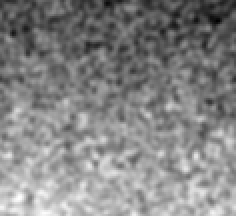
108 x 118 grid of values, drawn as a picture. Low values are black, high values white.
Slope: up to the bottom. Grain: blotchy. Ninth with the highest average: bottom left. Lone odd cells: none.
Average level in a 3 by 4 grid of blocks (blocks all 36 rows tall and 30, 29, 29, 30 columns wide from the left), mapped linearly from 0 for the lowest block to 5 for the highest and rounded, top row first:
1 0 0 0 | 3 3 2 2 | 5 4 4 4
